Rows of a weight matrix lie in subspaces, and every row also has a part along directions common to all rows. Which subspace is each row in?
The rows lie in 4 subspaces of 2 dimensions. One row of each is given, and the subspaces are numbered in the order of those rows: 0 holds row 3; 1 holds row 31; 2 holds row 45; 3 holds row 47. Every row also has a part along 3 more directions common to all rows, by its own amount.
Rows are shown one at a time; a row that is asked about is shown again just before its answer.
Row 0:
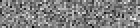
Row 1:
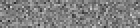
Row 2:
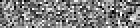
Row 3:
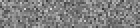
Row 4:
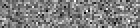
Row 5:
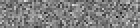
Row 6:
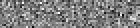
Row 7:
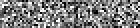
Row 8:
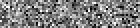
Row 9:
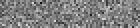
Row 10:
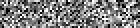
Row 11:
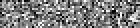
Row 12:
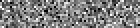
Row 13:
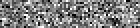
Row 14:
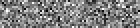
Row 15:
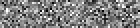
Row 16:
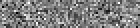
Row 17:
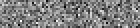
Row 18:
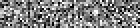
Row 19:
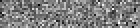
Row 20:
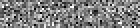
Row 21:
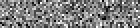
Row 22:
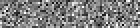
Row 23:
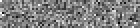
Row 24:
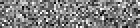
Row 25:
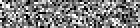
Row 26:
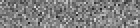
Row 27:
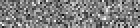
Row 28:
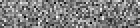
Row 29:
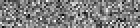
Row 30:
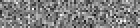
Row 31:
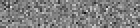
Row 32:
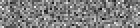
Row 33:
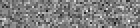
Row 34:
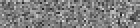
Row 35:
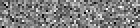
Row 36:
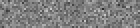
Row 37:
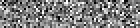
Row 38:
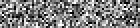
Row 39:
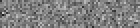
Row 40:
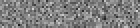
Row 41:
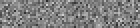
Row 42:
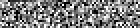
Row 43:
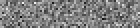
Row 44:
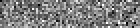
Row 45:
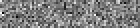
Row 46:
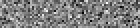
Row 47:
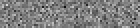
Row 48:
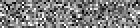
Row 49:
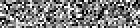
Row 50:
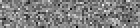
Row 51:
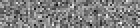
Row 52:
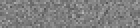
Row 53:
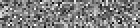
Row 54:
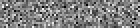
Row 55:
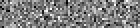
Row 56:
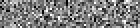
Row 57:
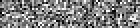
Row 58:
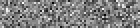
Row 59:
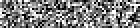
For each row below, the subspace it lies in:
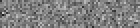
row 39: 2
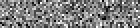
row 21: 3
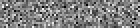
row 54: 3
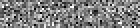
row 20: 3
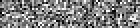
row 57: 2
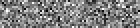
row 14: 0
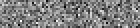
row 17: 3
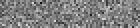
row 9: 3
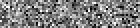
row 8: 1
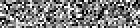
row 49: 1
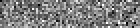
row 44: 2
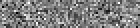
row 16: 1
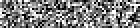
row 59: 2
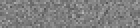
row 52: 1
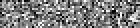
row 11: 2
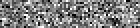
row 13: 1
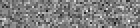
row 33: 1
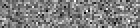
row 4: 1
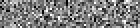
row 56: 0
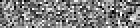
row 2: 2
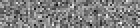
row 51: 3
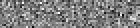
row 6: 2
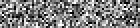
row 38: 2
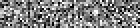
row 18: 3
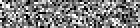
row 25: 1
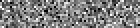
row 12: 0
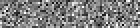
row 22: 3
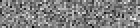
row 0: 2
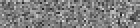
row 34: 2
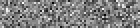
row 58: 0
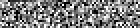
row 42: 3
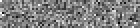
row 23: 2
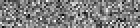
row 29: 3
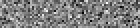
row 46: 1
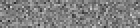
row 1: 1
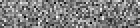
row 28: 0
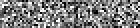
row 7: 3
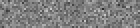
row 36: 0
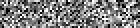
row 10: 0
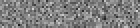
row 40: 3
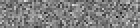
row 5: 2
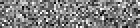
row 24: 0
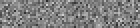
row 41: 3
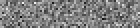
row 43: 0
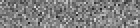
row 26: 0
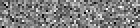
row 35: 1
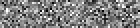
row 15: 0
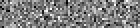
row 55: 0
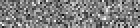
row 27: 3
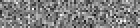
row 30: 3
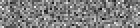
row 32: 0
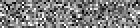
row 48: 1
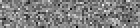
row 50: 1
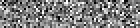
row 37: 0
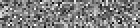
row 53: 3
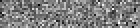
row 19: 2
